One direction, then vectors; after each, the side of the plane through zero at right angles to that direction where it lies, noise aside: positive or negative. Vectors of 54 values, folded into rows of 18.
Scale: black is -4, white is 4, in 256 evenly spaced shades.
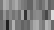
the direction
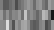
negative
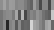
positive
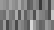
positive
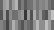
positive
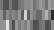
negative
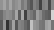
positive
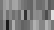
positive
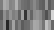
positive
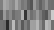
positive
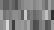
negative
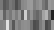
negative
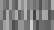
negative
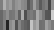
positive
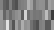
negative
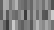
positive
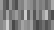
negative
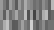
negative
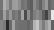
positive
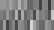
positive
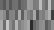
negative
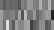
negative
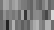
positive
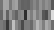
positive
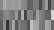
positive
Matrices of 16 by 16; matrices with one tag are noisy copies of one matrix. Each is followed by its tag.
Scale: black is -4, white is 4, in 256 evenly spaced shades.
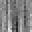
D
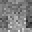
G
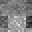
G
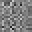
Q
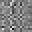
Q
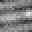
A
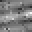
A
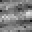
A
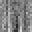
D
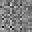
Q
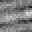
A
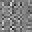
Q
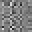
Q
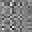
Q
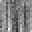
D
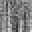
D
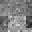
G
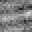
A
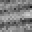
A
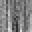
D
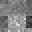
G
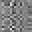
Q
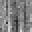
D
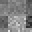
G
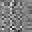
Q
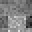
G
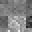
G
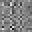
Q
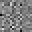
Q
